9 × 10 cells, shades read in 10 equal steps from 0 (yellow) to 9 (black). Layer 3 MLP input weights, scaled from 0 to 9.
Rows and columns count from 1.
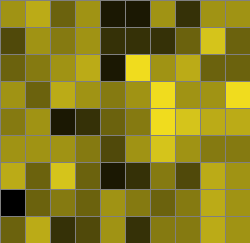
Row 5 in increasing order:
0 1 2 2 3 4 4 5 7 8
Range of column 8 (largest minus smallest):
6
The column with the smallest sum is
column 9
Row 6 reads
3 3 3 4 6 3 1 3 4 4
